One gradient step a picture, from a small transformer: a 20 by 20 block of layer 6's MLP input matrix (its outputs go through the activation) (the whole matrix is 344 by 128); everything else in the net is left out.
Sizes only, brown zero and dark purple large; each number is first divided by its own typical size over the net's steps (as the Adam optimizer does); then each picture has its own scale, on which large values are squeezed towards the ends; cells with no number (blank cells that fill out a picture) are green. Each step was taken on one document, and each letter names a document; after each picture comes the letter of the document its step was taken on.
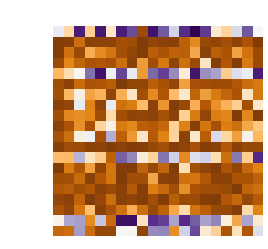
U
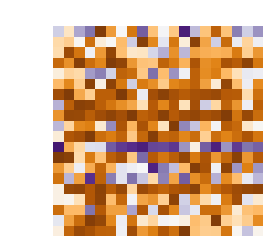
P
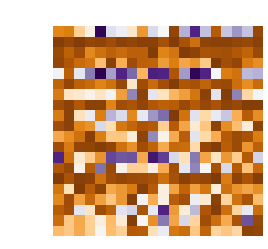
U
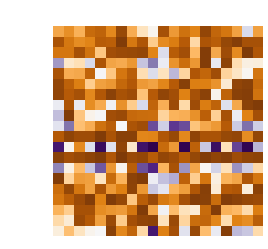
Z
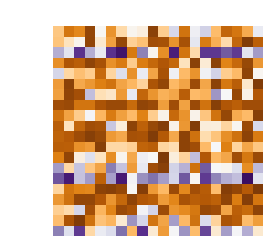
P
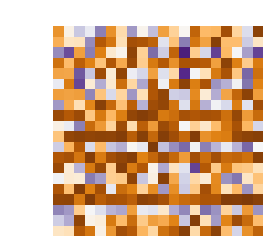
P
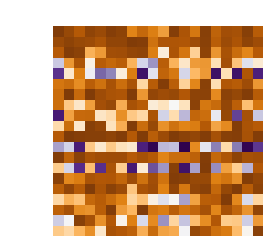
Z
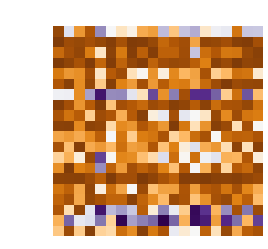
U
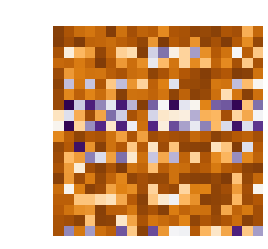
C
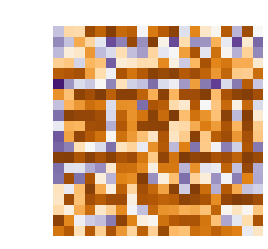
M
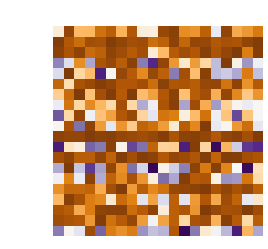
Z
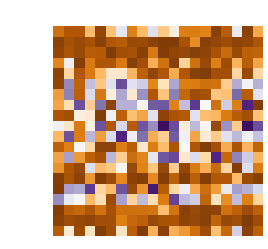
C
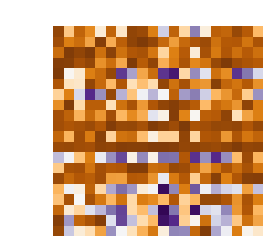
U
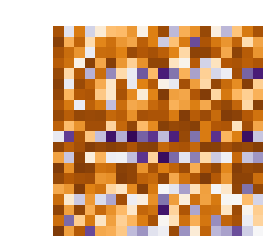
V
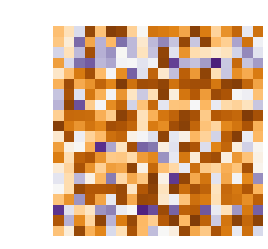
M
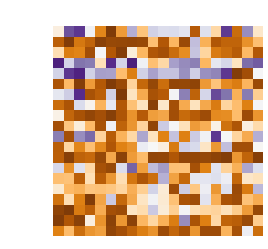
M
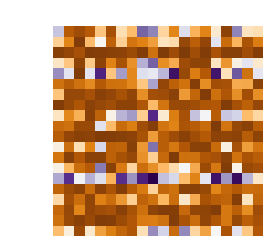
Z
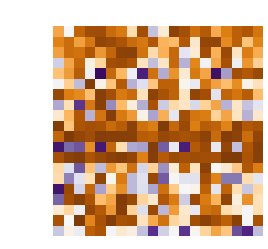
Z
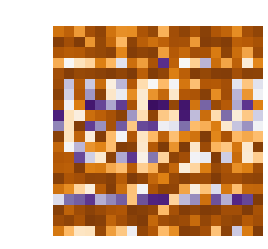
C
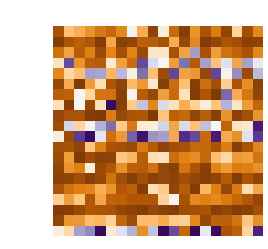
V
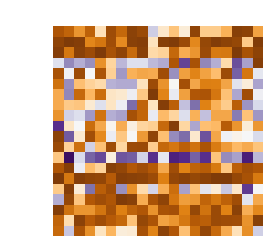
C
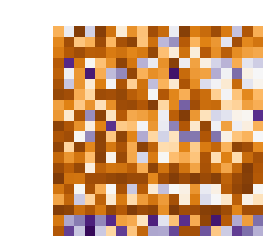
V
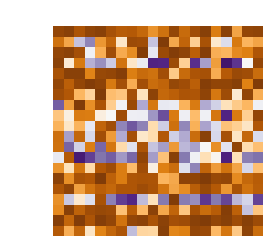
C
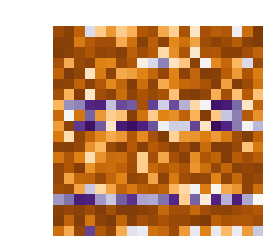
C
